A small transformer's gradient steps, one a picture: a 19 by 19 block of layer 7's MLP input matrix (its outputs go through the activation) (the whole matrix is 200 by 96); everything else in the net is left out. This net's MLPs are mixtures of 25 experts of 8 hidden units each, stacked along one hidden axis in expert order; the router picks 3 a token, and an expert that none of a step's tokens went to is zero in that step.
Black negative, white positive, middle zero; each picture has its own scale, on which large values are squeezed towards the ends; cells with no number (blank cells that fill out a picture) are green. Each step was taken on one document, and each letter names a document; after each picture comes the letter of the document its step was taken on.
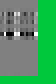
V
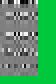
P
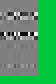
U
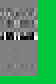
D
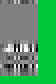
P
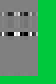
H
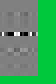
H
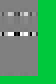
H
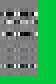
V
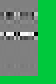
D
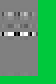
H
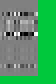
V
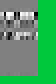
V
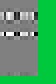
D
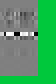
D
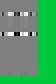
H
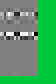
D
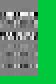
U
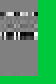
U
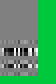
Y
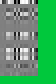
P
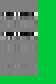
U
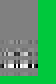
Y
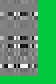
P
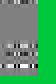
P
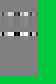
H
